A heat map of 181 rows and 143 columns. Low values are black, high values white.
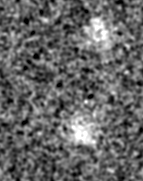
Two bumps rise from the field. No overall slope runs across the table. On average the colour sits 40% of the way up the scale. There are no lone odd cells. The field is mottled with small blotches.
